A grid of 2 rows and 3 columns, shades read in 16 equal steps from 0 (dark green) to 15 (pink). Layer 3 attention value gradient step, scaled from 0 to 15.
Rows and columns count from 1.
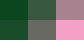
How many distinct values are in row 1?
3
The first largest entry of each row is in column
3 3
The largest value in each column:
1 6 15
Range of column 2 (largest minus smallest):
3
